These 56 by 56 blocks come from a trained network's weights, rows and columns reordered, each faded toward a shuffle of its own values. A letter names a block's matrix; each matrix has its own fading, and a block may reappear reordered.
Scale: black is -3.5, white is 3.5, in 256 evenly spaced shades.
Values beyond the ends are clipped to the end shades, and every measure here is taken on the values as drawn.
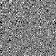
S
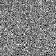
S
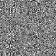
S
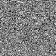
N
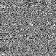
N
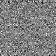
N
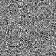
S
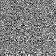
N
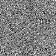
N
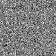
N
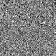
N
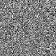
S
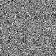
S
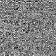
N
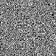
N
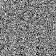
N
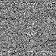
N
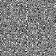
S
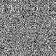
S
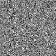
S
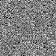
N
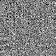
N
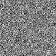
N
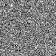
N
